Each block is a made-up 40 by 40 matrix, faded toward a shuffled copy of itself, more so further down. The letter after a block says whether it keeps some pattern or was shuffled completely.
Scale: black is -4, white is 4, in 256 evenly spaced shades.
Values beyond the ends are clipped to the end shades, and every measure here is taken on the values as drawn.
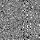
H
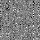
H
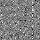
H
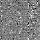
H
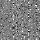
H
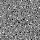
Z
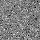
Z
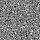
Z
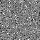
Z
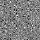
H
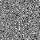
H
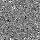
Z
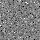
Z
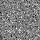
Z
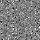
H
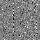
H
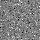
Z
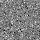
Z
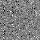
H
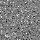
Z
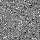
Z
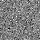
Z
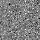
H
